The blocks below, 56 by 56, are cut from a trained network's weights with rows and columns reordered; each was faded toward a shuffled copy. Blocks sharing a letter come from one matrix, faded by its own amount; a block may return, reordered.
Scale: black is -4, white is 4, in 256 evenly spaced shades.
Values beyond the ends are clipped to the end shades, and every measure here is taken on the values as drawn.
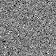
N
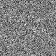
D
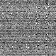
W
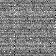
W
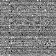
W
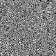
N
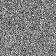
D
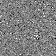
N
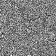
D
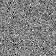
N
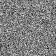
D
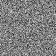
D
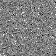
N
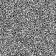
D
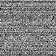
W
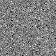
N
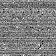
W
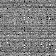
W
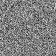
D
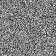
D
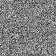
D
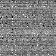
W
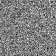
D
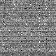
W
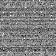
W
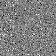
N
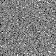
N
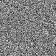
D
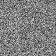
D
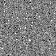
N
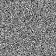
D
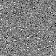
N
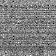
W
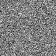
D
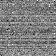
W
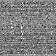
W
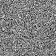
D
